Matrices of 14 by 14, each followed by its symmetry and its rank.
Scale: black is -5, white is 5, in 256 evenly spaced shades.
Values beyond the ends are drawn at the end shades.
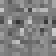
neither, rank three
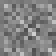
symmetric, rank three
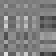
neither, rank one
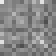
symmetric, rank three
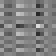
neither, rank one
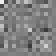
symmetric, rank three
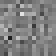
neither, rank three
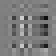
neither, rank one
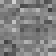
neither, rank three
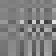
neither, rank one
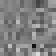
neither, rank three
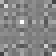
symmetric, rank three
